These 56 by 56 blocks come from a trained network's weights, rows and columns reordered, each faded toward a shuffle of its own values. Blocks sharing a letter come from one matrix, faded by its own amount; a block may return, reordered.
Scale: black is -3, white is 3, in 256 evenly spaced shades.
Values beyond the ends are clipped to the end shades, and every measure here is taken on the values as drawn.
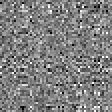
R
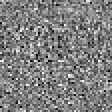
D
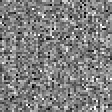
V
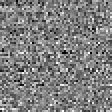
D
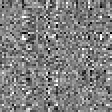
R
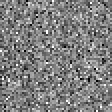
V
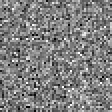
V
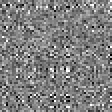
R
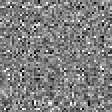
R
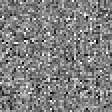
V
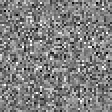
D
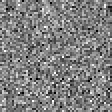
V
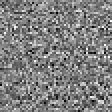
D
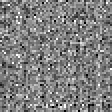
V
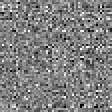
R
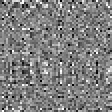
R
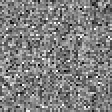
V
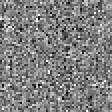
V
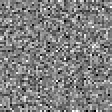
V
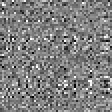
R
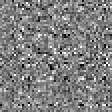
R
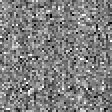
V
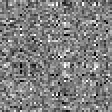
R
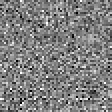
D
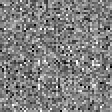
V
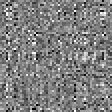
R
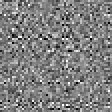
R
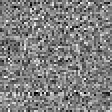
D
